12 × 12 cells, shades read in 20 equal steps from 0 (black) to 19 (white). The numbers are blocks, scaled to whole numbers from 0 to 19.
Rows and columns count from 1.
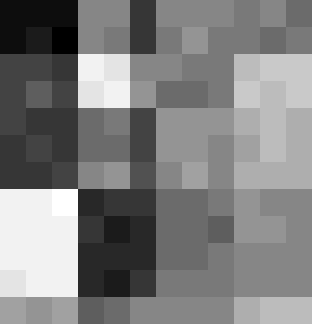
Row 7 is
4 4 5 10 11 6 10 12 10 13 13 13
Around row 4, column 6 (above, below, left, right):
10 5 18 8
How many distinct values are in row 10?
5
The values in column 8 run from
8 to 12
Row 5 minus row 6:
1 -1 0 0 1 0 0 0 1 1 0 0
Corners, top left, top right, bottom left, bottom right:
1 8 12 14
